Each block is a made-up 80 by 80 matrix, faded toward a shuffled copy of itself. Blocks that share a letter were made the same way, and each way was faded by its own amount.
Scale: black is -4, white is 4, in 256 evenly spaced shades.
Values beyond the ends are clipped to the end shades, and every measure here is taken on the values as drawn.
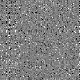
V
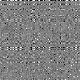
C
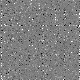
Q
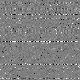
C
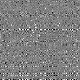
C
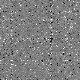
Q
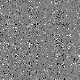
Q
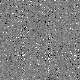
Q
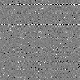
C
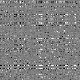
C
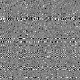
C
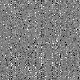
V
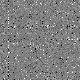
Q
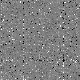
Q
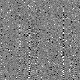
V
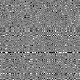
C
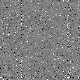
Q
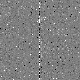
V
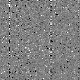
V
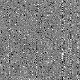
V
